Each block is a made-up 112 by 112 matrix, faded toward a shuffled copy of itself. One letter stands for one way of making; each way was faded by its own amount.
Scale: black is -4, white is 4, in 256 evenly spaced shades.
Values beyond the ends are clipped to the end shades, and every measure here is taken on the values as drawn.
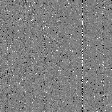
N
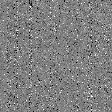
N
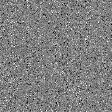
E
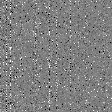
N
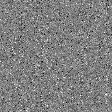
E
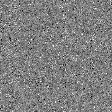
E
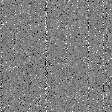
N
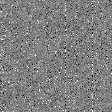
E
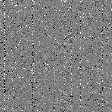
N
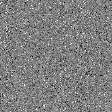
E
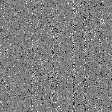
N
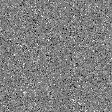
E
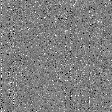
N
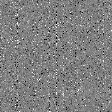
N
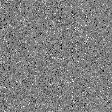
E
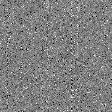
E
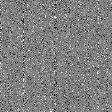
N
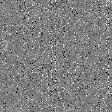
N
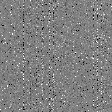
N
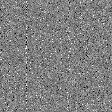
E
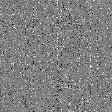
N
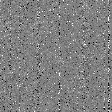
N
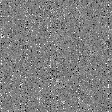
N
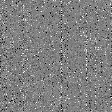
N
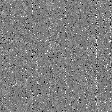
N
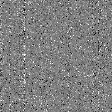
N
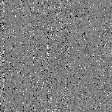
N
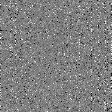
N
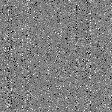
N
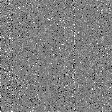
N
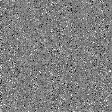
E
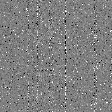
N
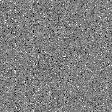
E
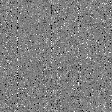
N
